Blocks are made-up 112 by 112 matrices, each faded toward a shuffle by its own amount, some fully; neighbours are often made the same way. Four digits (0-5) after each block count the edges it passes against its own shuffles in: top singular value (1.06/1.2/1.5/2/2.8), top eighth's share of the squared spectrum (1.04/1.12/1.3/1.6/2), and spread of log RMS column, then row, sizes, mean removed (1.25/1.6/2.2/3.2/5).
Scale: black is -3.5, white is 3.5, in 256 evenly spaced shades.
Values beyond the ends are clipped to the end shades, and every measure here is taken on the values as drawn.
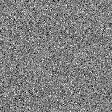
3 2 0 0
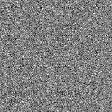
4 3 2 2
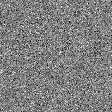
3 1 0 0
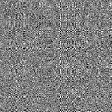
5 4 3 3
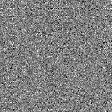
4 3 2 2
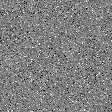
0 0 0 1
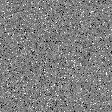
2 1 0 0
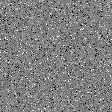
2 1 0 0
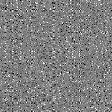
4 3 2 2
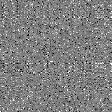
4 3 1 1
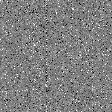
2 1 2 0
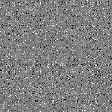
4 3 2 2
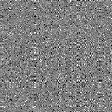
4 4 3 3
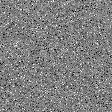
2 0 0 0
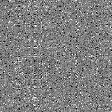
4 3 2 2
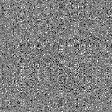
4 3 2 2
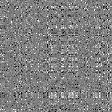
5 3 3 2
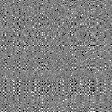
5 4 3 3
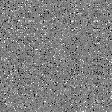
4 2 1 1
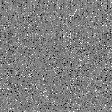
4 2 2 1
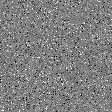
0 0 0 0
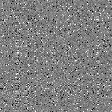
4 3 2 1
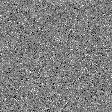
0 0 0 0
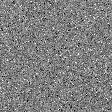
0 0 0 0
